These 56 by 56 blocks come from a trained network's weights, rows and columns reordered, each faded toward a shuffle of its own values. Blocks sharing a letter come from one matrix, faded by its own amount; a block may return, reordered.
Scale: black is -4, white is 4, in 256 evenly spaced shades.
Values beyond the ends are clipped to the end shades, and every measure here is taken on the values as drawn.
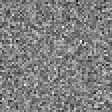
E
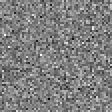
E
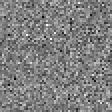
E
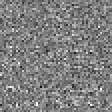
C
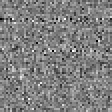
C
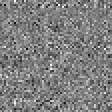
C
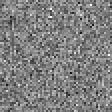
E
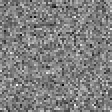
E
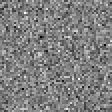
E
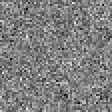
E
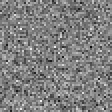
E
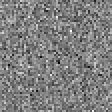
E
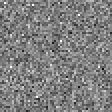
E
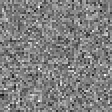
E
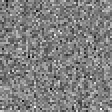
E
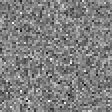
E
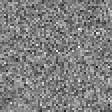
E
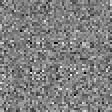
C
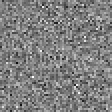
E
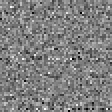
C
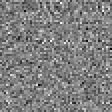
C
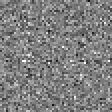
C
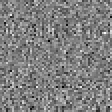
C
